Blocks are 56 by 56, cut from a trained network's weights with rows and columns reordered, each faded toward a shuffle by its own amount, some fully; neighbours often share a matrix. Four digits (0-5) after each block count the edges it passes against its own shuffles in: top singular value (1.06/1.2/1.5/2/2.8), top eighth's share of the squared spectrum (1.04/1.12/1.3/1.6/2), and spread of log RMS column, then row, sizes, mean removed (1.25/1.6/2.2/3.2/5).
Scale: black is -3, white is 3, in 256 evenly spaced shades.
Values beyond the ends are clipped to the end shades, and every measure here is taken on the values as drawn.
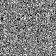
2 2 0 0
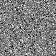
0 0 0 0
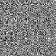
4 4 2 2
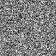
3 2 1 0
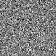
3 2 1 1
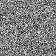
2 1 0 1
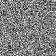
3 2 0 1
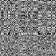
4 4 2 3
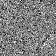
0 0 0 0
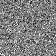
2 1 0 0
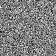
0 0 0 0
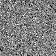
0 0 0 0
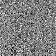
3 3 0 1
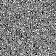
0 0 0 0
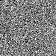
1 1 0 0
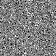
0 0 0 0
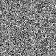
2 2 0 0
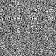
3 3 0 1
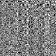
3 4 2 2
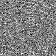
2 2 0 1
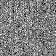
1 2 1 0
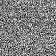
3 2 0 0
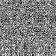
3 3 1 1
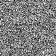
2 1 0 0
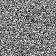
1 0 0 0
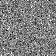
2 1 0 0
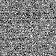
3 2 0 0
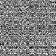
4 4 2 2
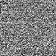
3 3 1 1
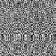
4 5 2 3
